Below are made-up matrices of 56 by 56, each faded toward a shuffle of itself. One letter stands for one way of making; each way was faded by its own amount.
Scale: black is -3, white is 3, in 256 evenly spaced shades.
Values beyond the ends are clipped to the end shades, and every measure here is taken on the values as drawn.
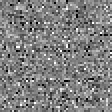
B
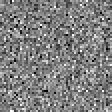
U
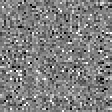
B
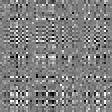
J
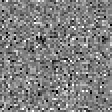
B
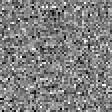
U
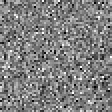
U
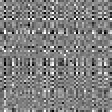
J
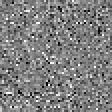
B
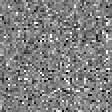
B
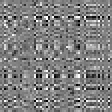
J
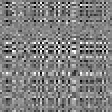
J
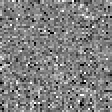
B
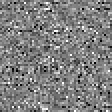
B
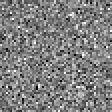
U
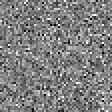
U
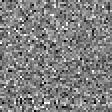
U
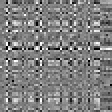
J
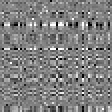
J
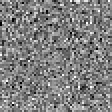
U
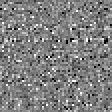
B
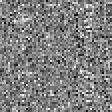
U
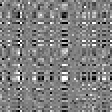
J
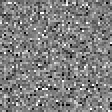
B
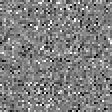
B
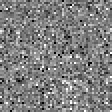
B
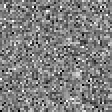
U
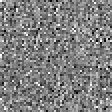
U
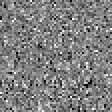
B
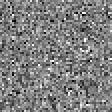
U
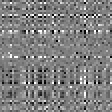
J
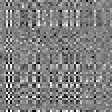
J
